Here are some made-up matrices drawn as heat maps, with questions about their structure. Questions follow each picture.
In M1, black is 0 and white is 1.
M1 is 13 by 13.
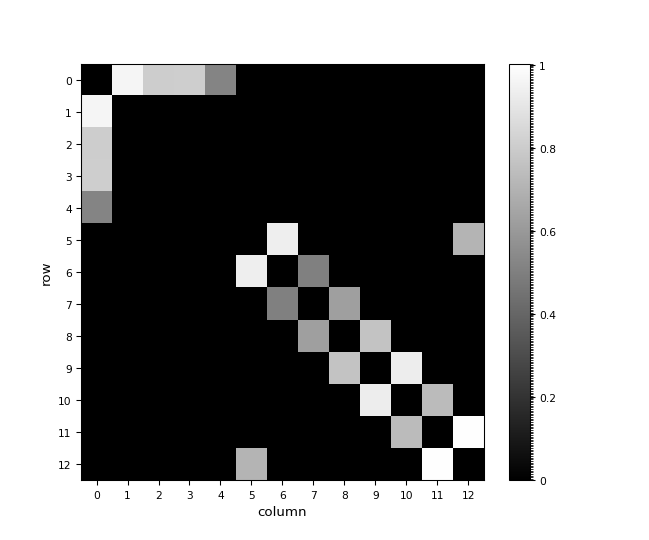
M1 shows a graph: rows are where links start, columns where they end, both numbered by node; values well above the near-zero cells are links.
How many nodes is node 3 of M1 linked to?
1
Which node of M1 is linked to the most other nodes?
node 0
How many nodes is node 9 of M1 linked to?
2
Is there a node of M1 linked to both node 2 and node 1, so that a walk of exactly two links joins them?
yes
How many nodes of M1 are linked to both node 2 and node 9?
0
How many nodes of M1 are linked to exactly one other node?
4
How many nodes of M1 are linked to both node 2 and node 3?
1
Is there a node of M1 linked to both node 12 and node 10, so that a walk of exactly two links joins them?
yes
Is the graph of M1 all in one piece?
no
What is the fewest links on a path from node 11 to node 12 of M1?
1
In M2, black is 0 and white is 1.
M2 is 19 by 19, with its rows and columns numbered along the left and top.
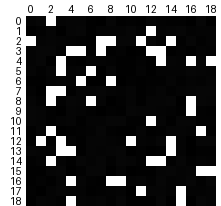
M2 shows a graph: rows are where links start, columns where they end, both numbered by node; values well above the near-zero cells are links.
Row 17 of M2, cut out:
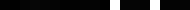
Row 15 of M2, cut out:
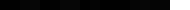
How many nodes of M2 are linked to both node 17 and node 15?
0
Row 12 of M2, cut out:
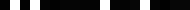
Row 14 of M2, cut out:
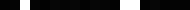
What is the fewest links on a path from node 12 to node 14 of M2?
1
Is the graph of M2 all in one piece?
yes
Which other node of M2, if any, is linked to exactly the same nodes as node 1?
node 10
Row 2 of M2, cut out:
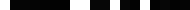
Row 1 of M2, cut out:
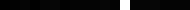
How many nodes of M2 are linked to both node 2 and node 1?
0
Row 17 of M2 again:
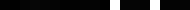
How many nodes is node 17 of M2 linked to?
2
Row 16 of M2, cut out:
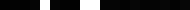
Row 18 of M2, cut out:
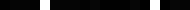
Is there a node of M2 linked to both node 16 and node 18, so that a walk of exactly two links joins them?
yes
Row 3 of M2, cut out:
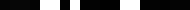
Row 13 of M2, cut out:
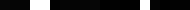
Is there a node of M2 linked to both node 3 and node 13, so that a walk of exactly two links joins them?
yes
